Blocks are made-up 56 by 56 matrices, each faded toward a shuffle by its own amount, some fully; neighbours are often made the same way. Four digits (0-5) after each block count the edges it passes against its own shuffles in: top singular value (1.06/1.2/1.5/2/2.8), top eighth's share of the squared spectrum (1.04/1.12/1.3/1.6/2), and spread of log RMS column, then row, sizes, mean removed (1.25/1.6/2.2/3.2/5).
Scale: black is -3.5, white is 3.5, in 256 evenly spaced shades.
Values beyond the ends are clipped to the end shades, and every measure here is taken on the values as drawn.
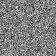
0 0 0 0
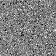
0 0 0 0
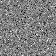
0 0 0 0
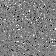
2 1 0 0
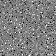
2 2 0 0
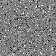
1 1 0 0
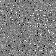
3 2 0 1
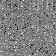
3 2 0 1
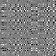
5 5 3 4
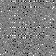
4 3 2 2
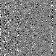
2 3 3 0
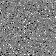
0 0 0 0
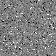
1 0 0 0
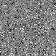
3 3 0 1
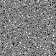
2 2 0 0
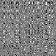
4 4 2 2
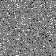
2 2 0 1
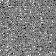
3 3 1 1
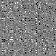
4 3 2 2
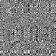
4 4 2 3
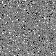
2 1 0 0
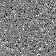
2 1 0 0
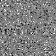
3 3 1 1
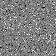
0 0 0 0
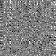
4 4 2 2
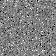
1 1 0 0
